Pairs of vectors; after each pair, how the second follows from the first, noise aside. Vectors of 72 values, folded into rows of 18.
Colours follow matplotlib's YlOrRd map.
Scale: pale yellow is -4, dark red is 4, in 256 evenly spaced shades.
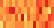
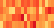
sign-scrambled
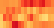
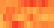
shrunk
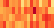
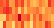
reversed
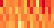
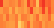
shrunk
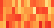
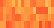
shrunk
